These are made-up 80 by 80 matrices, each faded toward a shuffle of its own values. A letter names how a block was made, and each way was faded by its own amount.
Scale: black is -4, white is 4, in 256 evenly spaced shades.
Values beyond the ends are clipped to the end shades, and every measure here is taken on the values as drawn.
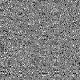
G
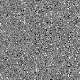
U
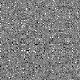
G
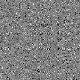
G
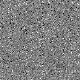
U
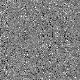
U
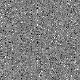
U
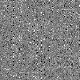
U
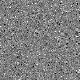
U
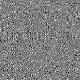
G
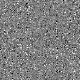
U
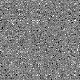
G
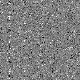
U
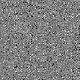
G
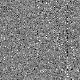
U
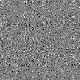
G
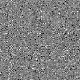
G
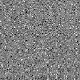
G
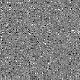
G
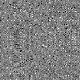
G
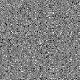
G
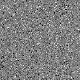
U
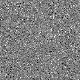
U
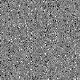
U
